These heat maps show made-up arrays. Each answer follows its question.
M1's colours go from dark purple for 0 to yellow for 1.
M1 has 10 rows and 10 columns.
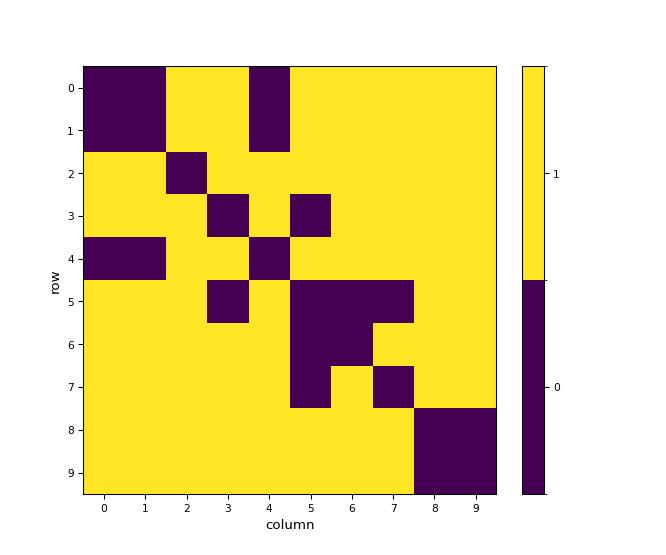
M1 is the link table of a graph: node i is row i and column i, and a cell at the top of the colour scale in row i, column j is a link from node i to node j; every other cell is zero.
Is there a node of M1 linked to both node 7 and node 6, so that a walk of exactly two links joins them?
yes
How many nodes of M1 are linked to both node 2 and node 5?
5
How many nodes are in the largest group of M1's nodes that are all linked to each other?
6
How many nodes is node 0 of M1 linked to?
7
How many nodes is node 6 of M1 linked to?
8
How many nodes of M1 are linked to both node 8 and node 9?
8
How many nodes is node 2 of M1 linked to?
9
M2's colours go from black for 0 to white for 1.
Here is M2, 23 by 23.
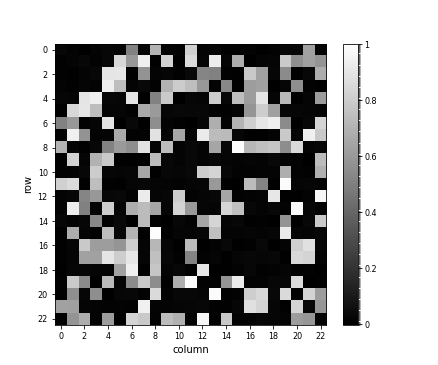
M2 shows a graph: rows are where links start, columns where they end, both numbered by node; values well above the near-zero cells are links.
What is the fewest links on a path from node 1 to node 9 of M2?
1
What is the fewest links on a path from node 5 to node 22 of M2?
2
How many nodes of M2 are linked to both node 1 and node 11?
2
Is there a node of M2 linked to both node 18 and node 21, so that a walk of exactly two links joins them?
no
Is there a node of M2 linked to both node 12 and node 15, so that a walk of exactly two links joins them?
no
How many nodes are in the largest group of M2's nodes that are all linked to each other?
5
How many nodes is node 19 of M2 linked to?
11
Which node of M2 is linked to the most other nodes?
node 8
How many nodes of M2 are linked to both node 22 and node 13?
8
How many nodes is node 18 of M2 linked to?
4
